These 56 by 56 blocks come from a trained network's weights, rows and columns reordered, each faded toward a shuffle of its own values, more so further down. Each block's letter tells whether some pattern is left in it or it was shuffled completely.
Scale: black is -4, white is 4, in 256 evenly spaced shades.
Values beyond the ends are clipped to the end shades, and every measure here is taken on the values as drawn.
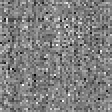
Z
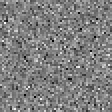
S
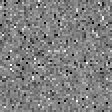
S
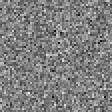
S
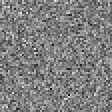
S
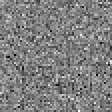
Z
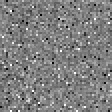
S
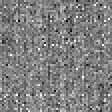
Z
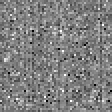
Z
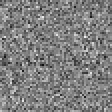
Z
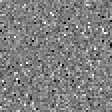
S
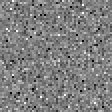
S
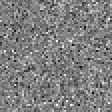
S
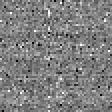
Z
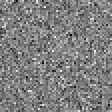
S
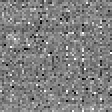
Z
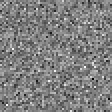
S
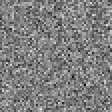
Z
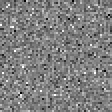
S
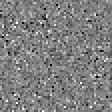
S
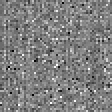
Z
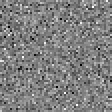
S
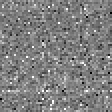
Z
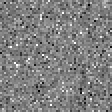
S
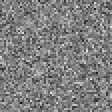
S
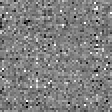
Z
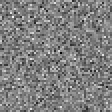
S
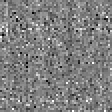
Z
